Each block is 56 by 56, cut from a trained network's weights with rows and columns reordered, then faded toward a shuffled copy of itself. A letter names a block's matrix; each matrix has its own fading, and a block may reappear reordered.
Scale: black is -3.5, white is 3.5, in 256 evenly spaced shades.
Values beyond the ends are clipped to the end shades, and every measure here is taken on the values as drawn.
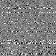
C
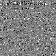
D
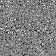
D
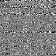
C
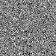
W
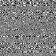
C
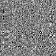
W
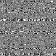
C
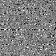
D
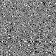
D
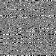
C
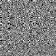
W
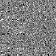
W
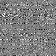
C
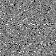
D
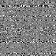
C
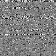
C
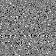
D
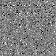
D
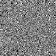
W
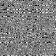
C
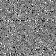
D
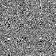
W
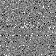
D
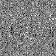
W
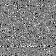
D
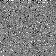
D
